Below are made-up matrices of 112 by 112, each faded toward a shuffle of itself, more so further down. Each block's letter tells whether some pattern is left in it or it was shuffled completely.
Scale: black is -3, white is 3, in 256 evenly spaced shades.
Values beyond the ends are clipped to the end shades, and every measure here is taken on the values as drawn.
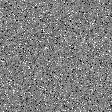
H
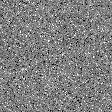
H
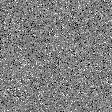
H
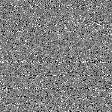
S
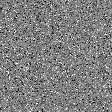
H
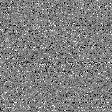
S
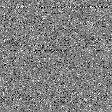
S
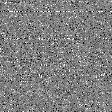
S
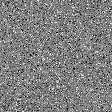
H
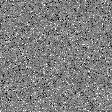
H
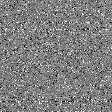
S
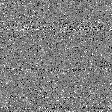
S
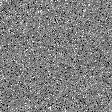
H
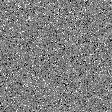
H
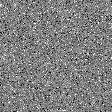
H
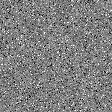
H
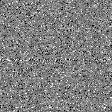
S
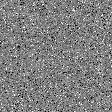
H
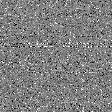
S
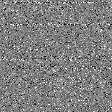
S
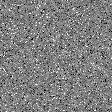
H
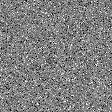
H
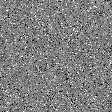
H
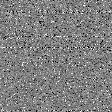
S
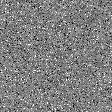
H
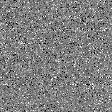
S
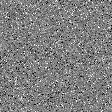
H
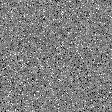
H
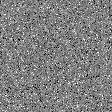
H
